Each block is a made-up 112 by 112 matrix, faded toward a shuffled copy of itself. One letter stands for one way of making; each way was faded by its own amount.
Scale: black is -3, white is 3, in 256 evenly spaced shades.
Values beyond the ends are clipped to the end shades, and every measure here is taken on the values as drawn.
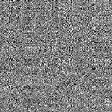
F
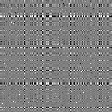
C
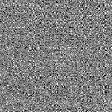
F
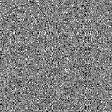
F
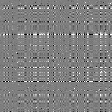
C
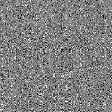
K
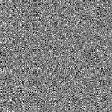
F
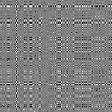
C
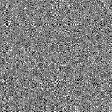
K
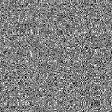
F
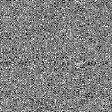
K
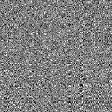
F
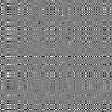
C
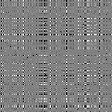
C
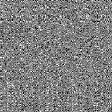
F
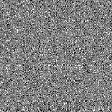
F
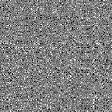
K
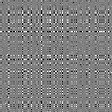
C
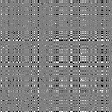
C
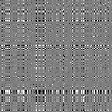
C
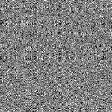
F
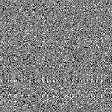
K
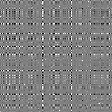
C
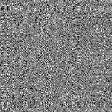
F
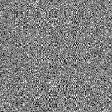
F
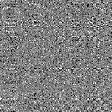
K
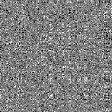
K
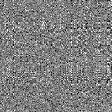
F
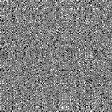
K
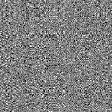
F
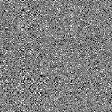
K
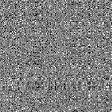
F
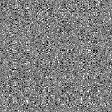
K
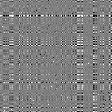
C
